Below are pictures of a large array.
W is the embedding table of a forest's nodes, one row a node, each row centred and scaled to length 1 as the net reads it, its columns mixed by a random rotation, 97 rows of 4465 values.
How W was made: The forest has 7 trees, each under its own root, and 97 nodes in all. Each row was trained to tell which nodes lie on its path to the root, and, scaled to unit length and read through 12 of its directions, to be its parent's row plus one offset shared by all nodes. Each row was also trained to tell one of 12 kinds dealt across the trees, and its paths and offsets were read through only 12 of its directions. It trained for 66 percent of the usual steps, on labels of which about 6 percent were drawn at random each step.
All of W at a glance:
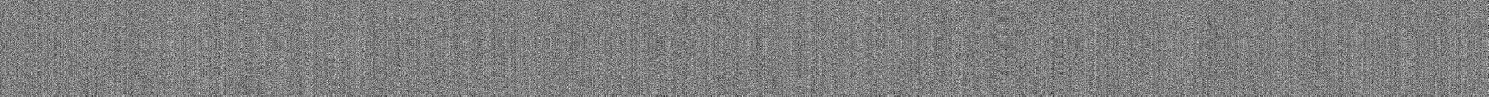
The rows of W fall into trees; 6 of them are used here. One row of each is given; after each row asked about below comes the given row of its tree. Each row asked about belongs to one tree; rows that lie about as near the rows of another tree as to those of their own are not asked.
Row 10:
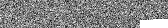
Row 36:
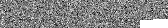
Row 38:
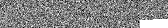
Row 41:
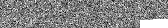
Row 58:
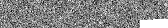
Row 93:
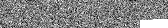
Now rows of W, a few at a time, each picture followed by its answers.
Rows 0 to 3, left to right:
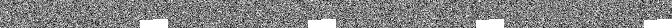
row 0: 10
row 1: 36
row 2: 36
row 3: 36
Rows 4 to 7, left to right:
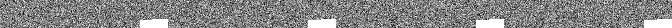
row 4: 93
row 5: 58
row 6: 36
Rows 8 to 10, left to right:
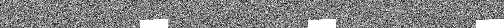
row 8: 38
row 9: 93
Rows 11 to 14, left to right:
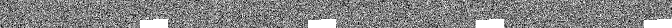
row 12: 10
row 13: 38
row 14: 36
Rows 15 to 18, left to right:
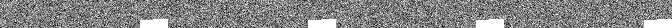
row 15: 58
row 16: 38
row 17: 41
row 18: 93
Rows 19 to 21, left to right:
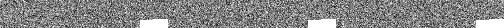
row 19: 93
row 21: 41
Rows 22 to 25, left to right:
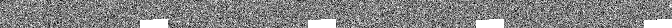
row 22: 38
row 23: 93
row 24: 10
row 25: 36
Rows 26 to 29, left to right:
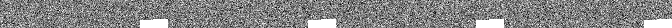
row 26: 10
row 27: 36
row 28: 36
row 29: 93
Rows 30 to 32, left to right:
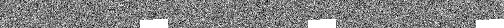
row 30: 38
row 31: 93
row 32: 58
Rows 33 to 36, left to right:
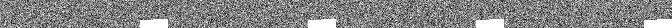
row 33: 10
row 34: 38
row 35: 10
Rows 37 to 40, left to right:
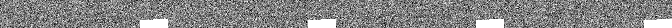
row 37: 38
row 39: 10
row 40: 38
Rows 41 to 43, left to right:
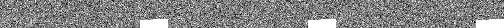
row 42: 41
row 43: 38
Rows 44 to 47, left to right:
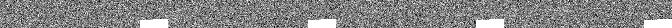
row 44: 93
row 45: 41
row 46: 38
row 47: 10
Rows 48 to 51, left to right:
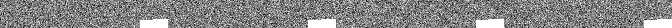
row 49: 41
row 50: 58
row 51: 36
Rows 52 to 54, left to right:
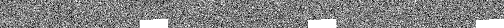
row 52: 38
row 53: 10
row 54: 41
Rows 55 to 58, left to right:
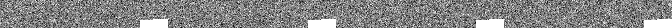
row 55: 41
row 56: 10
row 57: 10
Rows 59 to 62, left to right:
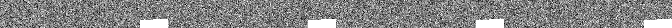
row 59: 36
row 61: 58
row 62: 93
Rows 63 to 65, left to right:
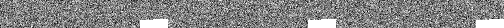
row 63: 38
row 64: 38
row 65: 58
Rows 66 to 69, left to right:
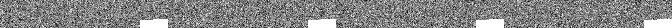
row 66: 36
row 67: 93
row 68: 93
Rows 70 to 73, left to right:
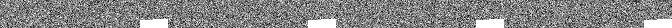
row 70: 58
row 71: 93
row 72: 41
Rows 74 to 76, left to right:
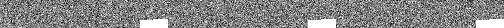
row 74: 10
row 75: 38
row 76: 38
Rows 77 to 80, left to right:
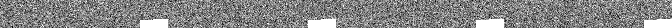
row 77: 36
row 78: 38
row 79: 41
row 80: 36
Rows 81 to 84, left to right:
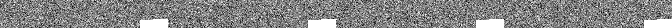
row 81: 38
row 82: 36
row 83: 93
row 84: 36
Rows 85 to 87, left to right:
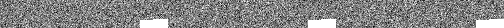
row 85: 36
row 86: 38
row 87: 58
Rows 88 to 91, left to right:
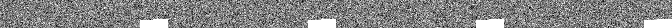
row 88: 36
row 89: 41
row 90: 36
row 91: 93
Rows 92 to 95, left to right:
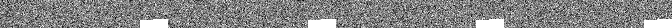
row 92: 36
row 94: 38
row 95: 41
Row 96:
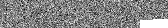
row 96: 41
